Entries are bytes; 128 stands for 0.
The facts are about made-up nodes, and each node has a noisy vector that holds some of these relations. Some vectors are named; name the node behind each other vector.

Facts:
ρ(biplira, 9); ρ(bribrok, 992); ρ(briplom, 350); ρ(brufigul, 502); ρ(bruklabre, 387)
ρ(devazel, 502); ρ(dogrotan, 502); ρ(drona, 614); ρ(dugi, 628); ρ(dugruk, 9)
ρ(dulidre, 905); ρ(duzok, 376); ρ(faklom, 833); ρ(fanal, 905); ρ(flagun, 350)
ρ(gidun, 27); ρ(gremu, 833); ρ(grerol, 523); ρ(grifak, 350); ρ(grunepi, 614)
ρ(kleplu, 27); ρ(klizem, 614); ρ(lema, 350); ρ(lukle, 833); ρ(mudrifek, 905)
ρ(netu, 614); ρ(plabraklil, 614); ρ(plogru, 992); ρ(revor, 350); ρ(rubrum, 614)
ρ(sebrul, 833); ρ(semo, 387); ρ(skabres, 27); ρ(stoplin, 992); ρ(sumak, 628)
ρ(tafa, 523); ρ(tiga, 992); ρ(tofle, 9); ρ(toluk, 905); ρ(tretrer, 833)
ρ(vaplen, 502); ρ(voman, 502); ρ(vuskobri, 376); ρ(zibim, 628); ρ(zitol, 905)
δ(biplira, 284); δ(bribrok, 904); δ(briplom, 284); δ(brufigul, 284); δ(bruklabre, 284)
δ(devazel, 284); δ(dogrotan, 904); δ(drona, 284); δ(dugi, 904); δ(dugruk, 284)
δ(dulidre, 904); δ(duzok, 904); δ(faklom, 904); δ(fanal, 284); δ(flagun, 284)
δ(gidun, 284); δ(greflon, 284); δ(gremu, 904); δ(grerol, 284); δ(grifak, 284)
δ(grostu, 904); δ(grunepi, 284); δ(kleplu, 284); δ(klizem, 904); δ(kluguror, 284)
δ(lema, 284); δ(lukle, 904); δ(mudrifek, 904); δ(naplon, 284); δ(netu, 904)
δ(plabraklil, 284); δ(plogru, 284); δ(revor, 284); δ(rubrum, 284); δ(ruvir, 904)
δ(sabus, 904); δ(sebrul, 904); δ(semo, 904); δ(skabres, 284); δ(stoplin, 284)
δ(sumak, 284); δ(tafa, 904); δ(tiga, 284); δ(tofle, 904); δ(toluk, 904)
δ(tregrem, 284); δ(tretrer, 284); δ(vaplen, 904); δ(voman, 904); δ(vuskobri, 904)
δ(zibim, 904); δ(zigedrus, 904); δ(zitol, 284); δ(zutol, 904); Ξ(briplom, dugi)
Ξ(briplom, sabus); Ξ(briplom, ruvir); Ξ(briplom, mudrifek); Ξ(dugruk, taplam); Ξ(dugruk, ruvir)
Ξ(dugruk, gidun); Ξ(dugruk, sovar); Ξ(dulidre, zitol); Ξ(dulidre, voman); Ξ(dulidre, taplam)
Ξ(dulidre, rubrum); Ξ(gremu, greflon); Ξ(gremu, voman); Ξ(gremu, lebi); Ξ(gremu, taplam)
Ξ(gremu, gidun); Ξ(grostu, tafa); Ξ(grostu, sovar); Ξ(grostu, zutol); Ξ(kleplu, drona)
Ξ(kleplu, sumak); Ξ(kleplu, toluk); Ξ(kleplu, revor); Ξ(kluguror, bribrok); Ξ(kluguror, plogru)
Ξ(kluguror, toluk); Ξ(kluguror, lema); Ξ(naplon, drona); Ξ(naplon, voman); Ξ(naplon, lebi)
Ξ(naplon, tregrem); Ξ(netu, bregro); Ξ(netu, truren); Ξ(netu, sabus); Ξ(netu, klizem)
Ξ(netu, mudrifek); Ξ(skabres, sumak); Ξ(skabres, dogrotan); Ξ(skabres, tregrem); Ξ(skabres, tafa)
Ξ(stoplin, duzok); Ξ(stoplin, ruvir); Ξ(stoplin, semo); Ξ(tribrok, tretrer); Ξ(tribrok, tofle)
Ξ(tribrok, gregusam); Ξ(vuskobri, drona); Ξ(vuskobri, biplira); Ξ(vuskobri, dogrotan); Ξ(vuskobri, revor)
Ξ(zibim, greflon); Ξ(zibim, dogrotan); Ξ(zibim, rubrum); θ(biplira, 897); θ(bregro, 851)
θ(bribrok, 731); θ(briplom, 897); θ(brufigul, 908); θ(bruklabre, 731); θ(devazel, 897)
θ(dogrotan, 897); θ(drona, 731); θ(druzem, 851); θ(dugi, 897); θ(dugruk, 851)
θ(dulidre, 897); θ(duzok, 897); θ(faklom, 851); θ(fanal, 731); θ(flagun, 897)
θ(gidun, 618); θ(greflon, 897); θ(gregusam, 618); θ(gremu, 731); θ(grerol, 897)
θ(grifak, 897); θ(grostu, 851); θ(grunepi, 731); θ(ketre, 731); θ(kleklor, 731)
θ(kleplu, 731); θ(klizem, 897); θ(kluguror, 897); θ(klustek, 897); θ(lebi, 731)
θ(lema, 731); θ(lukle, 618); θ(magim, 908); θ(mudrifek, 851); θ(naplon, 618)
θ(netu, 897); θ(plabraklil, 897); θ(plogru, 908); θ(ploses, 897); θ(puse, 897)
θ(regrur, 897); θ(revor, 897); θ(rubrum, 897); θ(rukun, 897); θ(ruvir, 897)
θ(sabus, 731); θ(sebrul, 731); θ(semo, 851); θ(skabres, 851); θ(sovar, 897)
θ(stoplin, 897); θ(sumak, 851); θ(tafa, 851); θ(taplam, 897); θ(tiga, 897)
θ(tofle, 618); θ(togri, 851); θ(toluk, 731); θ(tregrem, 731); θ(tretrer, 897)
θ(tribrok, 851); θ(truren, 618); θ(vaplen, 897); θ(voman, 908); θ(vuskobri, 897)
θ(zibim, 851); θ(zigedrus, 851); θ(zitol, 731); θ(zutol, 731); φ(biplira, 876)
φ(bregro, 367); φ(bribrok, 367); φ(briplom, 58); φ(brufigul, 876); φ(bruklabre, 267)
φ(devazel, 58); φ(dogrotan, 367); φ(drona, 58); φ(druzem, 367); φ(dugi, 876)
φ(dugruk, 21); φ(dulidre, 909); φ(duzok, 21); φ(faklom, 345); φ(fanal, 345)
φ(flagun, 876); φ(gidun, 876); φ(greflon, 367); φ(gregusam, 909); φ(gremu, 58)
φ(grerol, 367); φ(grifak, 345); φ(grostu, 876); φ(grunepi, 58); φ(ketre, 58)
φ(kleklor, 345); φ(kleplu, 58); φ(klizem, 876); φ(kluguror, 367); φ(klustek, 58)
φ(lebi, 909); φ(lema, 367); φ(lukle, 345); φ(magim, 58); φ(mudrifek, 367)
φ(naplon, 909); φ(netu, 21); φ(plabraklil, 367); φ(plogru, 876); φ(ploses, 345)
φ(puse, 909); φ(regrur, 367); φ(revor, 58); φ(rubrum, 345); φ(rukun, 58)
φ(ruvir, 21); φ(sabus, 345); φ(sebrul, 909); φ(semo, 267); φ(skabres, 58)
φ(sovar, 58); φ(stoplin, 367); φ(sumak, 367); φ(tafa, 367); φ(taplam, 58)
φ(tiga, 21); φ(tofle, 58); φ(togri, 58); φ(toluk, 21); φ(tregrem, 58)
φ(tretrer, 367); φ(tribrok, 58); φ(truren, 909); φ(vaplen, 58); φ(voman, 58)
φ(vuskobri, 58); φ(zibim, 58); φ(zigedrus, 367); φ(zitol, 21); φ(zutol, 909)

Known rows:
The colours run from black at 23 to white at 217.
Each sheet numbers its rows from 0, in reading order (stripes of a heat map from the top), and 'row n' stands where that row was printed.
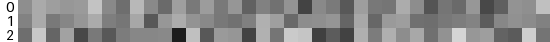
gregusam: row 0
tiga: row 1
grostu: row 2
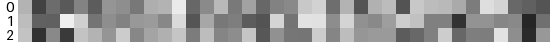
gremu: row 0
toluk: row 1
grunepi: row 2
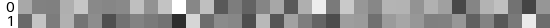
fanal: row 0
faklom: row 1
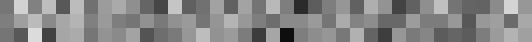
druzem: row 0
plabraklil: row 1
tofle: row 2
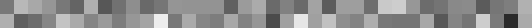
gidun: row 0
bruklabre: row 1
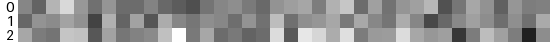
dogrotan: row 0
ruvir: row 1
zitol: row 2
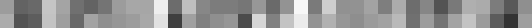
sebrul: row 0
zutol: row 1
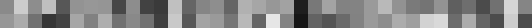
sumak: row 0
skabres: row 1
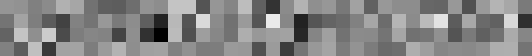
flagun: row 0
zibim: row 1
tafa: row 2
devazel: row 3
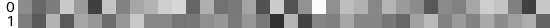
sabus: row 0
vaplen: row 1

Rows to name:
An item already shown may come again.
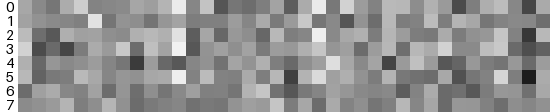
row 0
fanal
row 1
kluguror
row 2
kleklor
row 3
kleplu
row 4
biplira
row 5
bruklabre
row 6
grerol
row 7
greflon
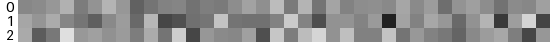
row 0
greflon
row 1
voman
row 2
bribrok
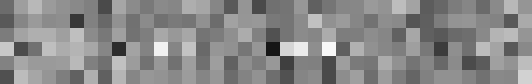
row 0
lukle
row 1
duzok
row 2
tretrer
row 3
lema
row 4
gregusam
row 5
truren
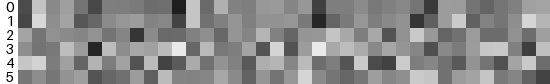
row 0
semo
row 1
bregro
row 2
biplira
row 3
sabus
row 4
plogru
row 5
dulidre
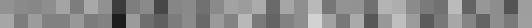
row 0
rubrum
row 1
biplira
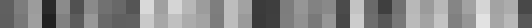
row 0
briplom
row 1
briplom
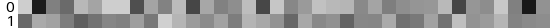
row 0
drona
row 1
stoplin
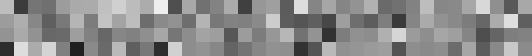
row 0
ketre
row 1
magim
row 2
naplon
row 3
mudrifek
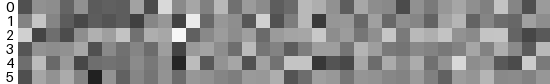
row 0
netu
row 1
dugruk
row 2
kleplu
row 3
klizem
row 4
grostu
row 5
dugi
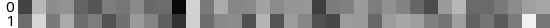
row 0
semo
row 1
faklom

